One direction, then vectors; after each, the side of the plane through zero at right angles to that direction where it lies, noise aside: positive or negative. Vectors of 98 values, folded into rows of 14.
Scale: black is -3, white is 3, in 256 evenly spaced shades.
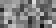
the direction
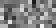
negative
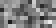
positive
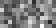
negative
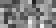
negative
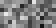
positive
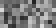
negative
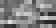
negative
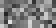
negative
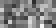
negative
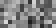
positive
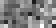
negative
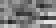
positive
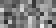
negative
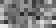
negative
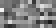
negative
